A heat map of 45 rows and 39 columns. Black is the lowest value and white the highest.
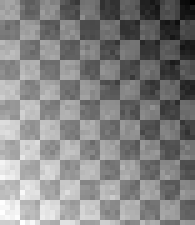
The ninth with the highest average is the bottom left. The field is checkered. Neither half mirrors the other. On average the colour sits 50% of the way up the scale. The top right is the ninth with the lowest average. No lone cell stands out from its neighbours. The field climbs toward the bottom left. The values follow a bell shape.
